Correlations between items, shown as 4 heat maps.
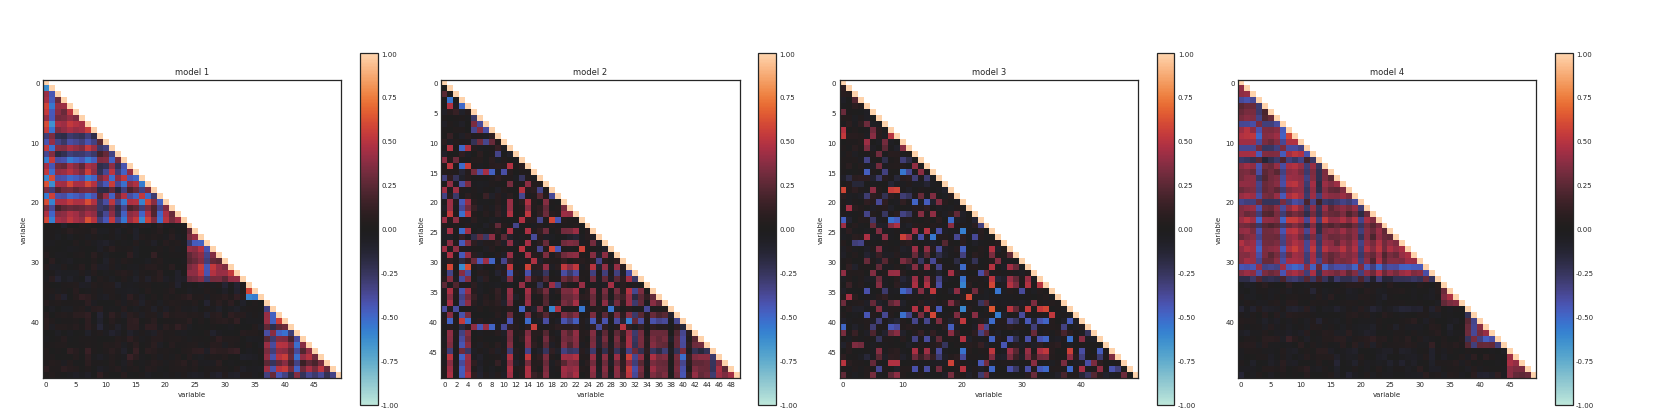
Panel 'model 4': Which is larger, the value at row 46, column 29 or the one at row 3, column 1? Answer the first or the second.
the first
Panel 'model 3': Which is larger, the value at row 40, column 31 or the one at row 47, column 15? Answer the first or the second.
the second
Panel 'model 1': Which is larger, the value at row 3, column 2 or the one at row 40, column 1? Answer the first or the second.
the first
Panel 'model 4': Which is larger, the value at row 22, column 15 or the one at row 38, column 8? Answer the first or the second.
the first
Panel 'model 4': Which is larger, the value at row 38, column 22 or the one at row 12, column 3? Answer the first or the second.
the first
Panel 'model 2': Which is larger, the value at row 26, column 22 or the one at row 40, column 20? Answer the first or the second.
the first
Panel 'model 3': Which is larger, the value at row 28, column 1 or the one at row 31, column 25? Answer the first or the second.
the second
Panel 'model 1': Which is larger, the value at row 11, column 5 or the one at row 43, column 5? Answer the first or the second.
the first
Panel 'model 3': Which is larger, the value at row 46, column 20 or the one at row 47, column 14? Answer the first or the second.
the second
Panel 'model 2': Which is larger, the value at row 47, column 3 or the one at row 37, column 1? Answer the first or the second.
the second
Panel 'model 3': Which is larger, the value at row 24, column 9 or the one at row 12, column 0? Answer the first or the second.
the first
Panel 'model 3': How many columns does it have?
50
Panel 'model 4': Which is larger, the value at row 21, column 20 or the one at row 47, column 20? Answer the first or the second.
the second
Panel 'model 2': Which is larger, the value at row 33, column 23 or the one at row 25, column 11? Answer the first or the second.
the second
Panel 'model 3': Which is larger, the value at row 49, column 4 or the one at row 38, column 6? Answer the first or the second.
the second
